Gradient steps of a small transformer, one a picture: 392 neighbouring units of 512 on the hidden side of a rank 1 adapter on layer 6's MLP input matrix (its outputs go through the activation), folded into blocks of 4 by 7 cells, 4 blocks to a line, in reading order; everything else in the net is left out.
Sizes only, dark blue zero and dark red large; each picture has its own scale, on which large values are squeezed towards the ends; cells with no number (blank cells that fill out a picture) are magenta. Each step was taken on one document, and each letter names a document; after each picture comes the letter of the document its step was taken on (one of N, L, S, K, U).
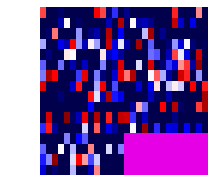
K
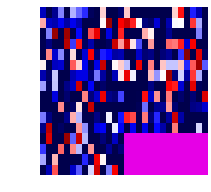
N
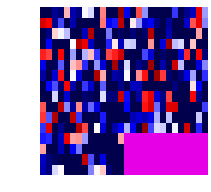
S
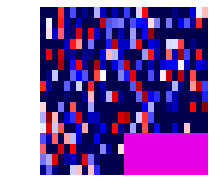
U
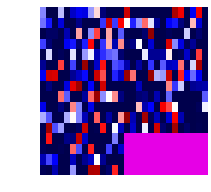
N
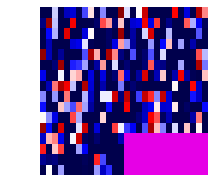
S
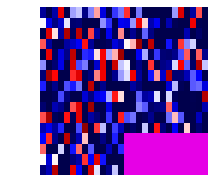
N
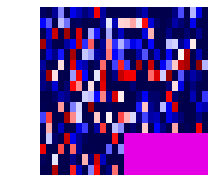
N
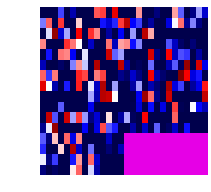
K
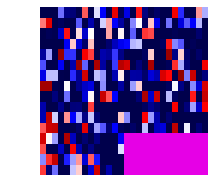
U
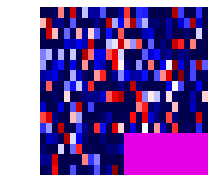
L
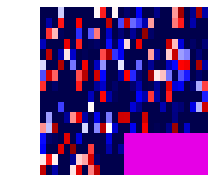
K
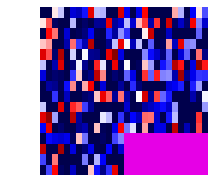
S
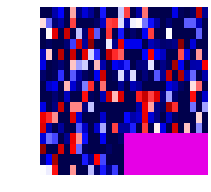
L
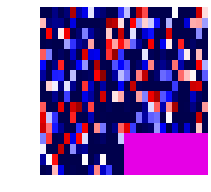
S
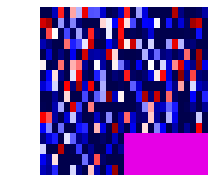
L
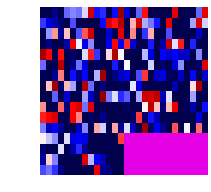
S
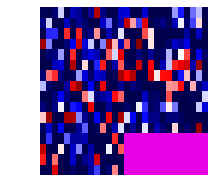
N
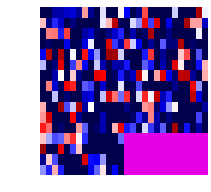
S
